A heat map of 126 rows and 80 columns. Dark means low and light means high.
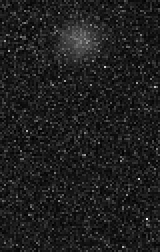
There are no regular stripes. Overall the values sit about 10% of the way up the scale. The top middle is the ninth with the highest average. A single bump stands in the top middle.
